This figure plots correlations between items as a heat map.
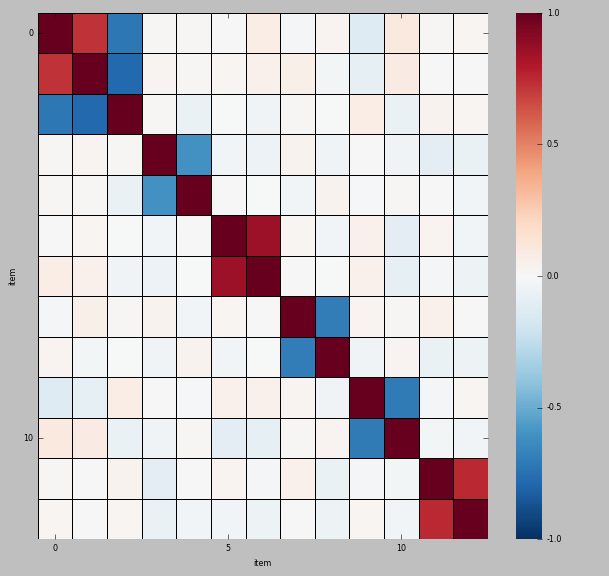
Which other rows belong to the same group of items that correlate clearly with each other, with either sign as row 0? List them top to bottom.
1, 2
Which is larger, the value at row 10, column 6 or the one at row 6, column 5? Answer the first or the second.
the second
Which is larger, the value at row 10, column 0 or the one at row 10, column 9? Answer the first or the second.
the first
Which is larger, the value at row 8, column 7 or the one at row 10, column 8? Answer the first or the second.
the second
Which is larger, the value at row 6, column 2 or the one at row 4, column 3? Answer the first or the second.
the first
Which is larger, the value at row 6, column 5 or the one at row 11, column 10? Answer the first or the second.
the first
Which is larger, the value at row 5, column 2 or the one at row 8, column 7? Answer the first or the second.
the first
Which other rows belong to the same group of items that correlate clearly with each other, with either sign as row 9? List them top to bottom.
10
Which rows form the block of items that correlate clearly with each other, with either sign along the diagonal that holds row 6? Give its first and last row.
5 to 6
